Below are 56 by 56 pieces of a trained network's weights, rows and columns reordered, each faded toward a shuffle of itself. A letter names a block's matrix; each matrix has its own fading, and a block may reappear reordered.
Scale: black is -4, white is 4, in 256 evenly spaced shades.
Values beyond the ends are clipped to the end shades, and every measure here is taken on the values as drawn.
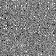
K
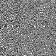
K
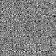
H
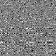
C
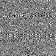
C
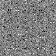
K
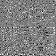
C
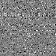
C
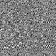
H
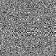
H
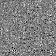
K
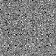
K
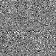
H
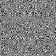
C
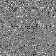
C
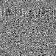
H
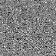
H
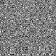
H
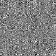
H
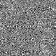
H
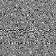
C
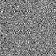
H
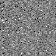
K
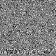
H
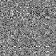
H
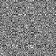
H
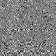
C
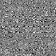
C
